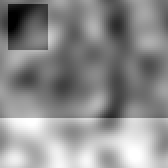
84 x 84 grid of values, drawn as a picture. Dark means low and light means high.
Values change most from cell to cell in the top left. The top left is the ninth with the lowest average. The bottom part is higher, past a seam about 70% of the way down. An odd patch, lower than its surroundings, sits in the top left. The values follow a bell shape.
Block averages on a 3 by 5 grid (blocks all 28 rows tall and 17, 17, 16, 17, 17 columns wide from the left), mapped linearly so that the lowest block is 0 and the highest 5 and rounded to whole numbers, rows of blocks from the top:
0 2 2 1 3 | 2 1 2 1 2 | 5 5 4 4 5
